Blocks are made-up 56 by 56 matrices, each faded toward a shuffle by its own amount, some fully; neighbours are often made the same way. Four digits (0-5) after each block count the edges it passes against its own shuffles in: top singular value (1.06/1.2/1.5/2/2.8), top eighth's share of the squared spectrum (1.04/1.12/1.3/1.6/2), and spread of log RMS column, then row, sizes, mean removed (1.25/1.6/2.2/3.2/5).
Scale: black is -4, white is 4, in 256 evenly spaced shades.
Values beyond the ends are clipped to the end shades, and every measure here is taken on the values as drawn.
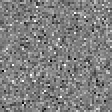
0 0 0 0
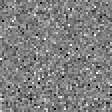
0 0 0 0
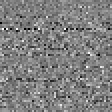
2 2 0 3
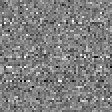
1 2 0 3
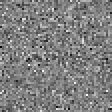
0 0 0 2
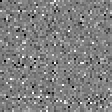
3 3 1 1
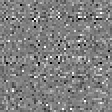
4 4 2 2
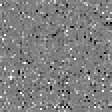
3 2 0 1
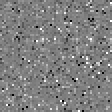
2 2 0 0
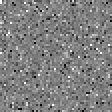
2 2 0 0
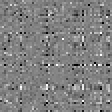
4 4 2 3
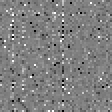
4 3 1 1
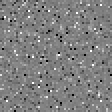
0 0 0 0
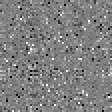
3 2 0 0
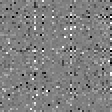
4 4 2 2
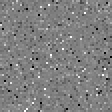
1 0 0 0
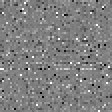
3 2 0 1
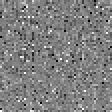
3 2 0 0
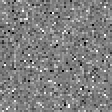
2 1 0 0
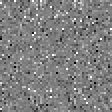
2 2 1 0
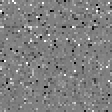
2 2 0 0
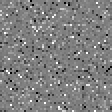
0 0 0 0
